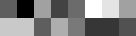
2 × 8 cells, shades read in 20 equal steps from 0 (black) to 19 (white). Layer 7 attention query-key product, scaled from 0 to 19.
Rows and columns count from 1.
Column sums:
22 15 19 18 17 23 21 18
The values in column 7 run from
4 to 17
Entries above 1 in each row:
7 8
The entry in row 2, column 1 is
15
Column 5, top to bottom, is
8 9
